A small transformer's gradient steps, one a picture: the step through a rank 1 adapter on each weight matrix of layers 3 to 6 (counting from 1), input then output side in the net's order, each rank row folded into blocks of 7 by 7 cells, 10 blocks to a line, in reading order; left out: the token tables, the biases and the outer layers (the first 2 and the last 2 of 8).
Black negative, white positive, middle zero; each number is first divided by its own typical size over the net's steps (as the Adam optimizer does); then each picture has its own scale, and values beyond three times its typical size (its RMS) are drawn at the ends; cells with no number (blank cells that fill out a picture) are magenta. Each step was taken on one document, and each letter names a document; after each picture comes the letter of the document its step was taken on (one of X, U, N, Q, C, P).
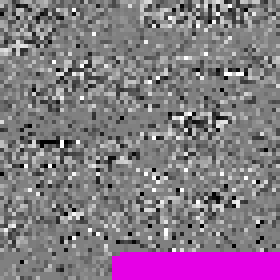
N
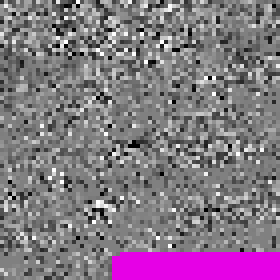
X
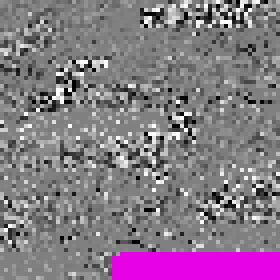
N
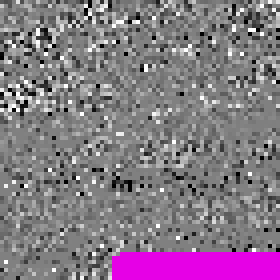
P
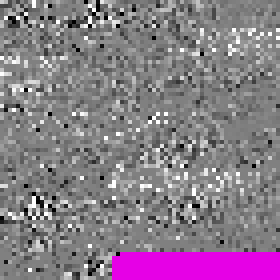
P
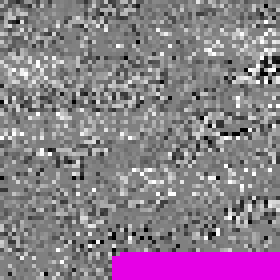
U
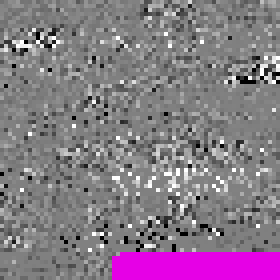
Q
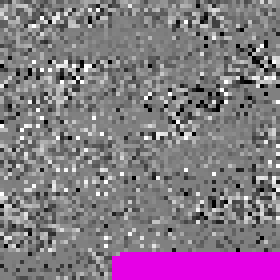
N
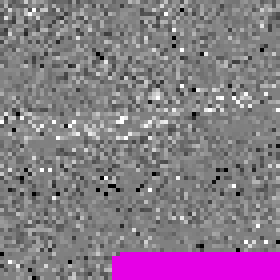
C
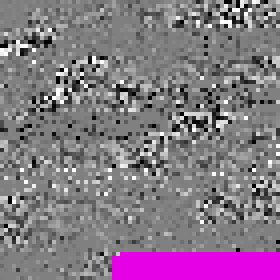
N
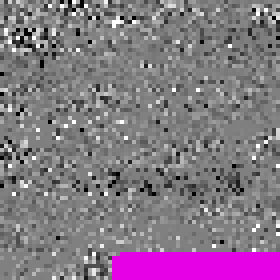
P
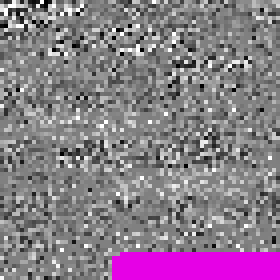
X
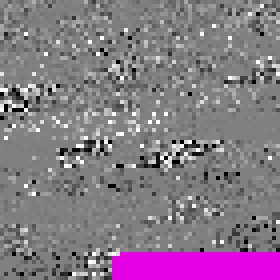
P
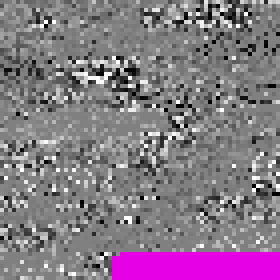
N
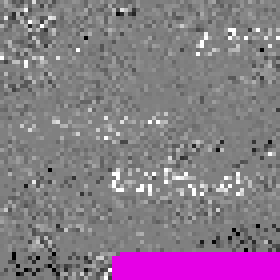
P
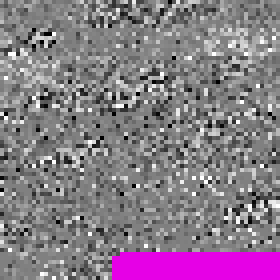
U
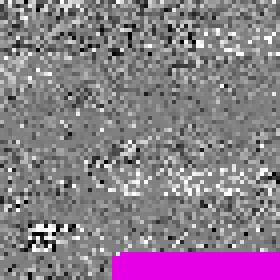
X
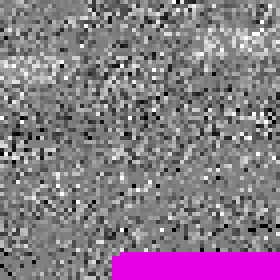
U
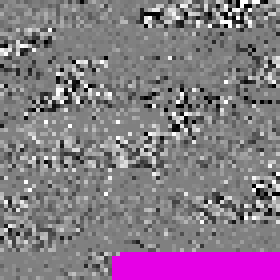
N
